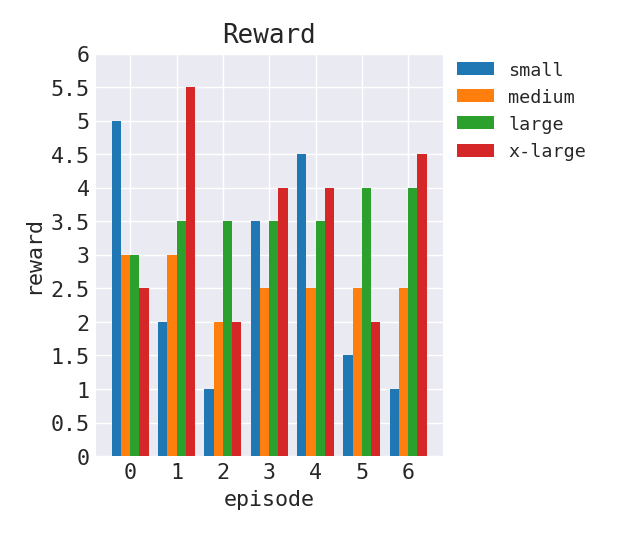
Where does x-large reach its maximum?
1
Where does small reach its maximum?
0
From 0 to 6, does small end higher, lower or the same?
lower
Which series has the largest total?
large
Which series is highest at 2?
large
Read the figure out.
Title: Reward
x-axis: episode, ticks 0 1 2 3 4 5 6
y-axis: reward, ticks 0 0.5 1 1.5 2 2.5 3 3.5 4 4.5 5 5.5 6
Legend: small, medium, large, x-large
Values:
small: 5 2 1 3.5 4.5 1.5 1
medium: 3 3 2 2.5 2.5 2.5 2.5
large: 3 3.5 3.5 3.5 3.5 4 4
x-large: 2.5 5.5 2 4 4 2 4.5
